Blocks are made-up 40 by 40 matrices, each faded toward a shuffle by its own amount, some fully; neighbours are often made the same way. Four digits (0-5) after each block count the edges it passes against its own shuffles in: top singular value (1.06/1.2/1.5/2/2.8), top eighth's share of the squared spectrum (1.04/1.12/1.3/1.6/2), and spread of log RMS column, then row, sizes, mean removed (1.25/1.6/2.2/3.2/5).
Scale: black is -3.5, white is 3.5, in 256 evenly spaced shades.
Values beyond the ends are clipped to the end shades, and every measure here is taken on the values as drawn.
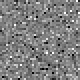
0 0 0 0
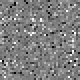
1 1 0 0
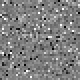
0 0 0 0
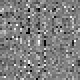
3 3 2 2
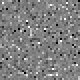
0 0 0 0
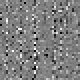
3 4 3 0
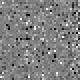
3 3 1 0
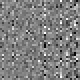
3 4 3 1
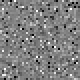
0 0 0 0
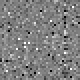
2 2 0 0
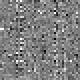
3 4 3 1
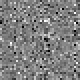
3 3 2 0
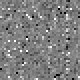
2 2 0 0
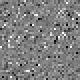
2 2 0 1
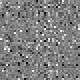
3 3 1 1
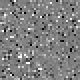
0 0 0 0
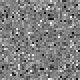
3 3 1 0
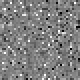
3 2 0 1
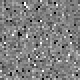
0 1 0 0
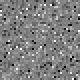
0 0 0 0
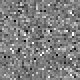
2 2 0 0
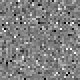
2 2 0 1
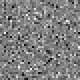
0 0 1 0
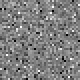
0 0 0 0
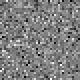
0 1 0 0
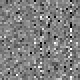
2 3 2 0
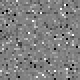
1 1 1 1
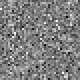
0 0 1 0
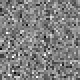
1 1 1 0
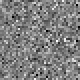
0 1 0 0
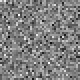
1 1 0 0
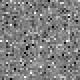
1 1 1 0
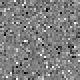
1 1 0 0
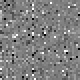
2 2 1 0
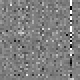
3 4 2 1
